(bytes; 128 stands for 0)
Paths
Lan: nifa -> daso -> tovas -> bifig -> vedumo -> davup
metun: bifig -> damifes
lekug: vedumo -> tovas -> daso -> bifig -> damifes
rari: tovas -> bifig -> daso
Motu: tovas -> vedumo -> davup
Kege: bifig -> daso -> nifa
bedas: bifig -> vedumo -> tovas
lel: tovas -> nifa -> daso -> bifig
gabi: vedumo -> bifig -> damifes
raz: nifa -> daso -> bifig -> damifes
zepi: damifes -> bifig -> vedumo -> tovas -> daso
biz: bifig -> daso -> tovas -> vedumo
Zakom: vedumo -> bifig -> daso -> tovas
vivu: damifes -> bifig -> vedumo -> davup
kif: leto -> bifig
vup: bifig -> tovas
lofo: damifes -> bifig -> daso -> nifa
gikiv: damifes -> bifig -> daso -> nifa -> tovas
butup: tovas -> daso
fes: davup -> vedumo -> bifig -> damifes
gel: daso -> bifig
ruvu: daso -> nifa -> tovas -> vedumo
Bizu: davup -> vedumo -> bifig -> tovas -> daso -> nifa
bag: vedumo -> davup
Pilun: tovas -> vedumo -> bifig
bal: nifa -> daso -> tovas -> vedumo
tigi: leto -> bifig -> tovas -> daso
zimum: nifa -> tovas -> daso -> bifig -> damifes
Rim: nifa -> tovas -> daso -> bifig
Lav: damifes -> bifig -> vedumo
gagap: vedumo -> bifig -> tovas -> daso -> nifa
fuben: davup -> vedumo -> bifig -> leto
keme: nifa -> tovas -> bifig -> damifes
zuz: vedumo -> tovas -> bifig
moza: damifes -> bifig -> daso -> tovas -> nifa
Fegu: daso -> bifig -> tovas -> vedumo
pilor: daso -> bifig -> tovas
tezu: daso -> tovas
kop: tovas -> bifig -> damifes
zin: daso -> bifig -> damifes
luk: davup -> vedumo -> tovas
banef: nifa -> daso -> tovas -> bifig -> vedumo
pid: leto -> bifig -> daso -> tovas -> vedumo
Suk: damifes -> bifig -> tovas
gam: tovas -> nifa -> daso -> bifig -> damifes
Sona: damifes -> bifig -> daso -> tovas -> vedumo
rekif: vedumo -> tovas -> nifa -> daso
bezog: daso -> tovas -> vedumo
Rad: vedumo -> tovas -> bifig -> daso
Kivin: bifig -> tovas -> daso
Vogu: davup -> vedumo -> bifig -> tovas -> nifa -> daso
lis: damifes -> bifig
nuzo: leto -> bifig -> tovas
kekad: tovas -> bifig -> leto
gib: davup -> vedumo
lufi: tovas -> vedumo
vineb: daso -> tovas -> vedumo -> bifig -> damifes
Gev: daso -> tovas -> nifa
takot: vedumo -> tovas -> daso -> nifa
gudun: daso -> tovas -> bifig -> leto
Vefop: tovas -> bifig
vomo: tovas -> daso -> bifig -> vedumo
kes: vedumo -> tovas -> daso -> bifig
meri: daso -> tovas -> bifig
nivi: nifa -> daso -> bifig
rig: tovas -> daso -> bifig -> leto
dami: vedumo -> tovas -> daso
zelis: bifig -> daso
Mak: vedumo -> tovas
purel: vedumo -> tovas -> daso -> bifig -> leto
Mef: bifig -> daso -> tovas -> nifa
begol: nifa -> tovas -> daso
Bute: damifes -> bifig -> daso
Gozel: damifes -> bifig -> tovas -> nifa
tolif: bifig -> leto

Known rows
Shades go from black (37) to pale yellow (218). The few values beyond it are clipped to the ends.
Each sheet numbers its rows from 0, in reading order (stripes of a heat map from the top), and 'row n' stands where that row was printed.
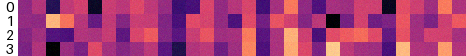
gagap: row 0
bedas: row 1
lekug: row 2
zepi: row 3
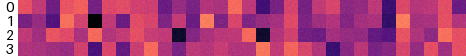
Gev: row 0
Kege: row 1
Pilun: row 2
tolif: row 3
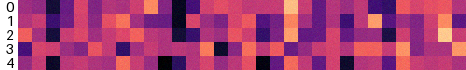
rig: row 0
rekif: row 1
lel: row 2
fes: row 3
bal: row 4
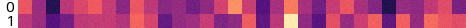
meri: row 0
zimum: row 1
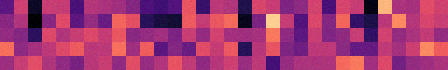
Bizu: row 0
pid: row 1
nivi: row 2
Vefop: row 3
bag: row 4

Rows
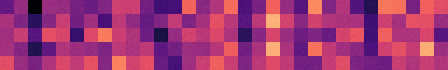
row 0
vomo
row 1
Kivin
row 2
takot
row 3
rari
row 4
kif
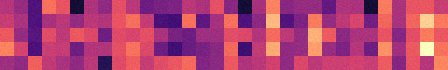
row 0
Mef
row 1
gam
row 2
lis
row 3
Gozel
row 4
metun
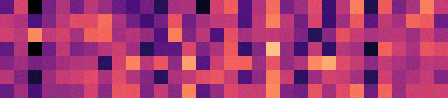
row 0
Vogu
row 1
begol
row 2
Mak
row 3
banef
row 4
zin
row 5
kes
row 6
raz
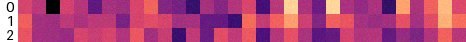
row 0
moza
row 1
Suk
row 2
zuz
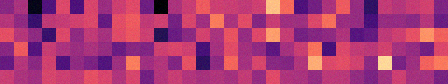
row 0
purel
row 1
gel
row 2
kekad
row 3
gib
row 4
vivu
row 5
tezu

